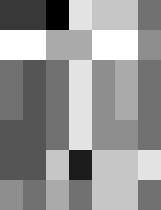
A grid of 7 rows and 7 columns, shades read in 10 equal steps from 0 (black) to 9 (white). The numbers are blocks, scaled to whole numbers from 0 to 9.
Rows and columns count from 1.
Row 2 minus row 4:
5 6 2 -2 4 3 1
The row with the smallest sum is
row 1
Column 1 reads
2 9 4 4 3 3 5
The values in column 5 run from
5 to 9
